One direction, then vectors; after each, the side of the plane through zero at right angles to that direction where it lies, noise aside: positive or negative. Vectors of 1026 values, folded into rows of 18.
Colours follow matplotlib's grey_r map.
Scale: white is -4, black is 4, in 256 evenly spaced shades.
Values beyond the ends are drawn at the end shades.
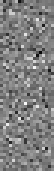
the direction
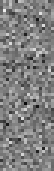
negative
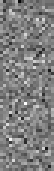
positive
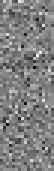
negative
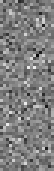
positive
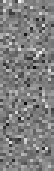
negative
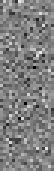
negative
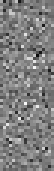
positive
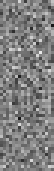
negative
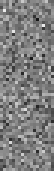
negative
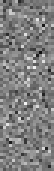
positive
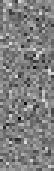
negative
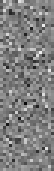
negative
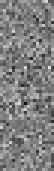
negative
